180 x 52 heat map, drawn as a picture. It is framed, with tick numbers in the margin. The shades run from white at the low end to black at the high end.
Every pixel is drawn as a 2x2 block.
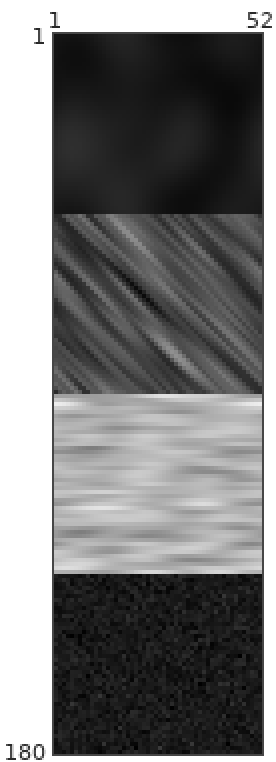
The table splits into 4 rows of 1 panel. Panel 1,1: very high, smooth, faint in contrast. Panel 2,1: high, slanting down to the right. Panel 3,1: low, streaked across. Panel 4,1: very high, fine-grained, faint in contrast.
